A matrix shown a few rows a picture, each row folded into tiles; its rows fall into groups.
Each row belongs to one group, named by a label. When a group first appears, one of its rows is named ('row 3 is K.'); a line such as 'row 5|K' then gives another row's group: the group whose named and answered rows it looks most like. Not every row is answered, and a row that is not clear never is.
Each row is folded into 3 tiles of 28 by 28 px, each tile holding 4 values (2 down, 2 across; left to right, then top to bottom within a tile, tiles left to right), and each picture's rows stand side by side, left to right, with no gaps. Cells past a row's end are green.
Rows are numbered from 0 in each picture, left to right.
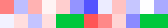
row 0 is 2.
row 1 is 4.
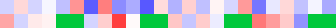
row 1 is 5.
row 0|5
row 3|4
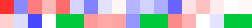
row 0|2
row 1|4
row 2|4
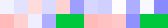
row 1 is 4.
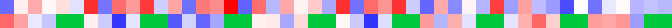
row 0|4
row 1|2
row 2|2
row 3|2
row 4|2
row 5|5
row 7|4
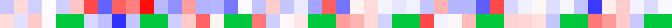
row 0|5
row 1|2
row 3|5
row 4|4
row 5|5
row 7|4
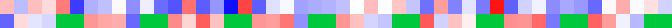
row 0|2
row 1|4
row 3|4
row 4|4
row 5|5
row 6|4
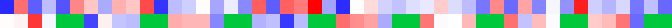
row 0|5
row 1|2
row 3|2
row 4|4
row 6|5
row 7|4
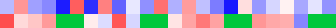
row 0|5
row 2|5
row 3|4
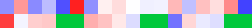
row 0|5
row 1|4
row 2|2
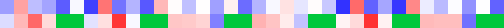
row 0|5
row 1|5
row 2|4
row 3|4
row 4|5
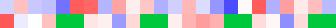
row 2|5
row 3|2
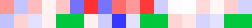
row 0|2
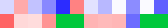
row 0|5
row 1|4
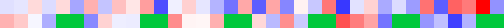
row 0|4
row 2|5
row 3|5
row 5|2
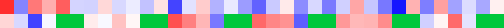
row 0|2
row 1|5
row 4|5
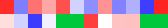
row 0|2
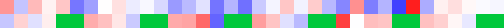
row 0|2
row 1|4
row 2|4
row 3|4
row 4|5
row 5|4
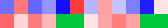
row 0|5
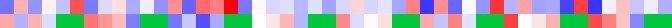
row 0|5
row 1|4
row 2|2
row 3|4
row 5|5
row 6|5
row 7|4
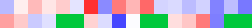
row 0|4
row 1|2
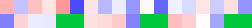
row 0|2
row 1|4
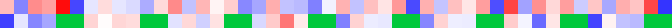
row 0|2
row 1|5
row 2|2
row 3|5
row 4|2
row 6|2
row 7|2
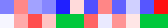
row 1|5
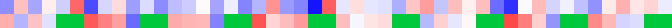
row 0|5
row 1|4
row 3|5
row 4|5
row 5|2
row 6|4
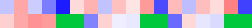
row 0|5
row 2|2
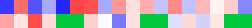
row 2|2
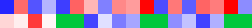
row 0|5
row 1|2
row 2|2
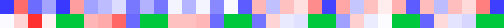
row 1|4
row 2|4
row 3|2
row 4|2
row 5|2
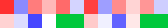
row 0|2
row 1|2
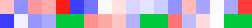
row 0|2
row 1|4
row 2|5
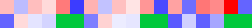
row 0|2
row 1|2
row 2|2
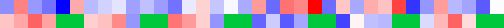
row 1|4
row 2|4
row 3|2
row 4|2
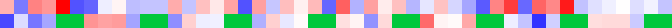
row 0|2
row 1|4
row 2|2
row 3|2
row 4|2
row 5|5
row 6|2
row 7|4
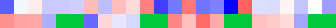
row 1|2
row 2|5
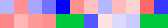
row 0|5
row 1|2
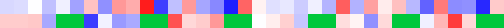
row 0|4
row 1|2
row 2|5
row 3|4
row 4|2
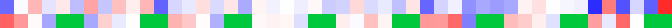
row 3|4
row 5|4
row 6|4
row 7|5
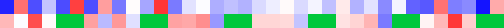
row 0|5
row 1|5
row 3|4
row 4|4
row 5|5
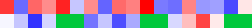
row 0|2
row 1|2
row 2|5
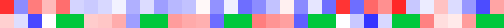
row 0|2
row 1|4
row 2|4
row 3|4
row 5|5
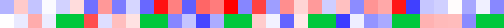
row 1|5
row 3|2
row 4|2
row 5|4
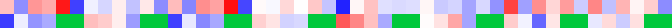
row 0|2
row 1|4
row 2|2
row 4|4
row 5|4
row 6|2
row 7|2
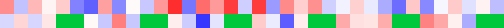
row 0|2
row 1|5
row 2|2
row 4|5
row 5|4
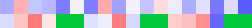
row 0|5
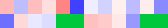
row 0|2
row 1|4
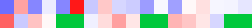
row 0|5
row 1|5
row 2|4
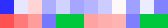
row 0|4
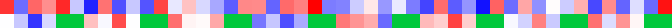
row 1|5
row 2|5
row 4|4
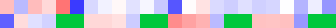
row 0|2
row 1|4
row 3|4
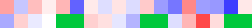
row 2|5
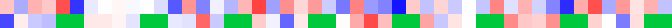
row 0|2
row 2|5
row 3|2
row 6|5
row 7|2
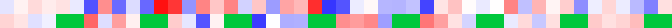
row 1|5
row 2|2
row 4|4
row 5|4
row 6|2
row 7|5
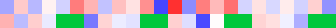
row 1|2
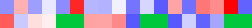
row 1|4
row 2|2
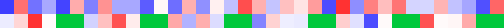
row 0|5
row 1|5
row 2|5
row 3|2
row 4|2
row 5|5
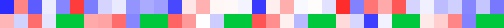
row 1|4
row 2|4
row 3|4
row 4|2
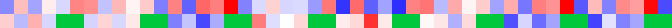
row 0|5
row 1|2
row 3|5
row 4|5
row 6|2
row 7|2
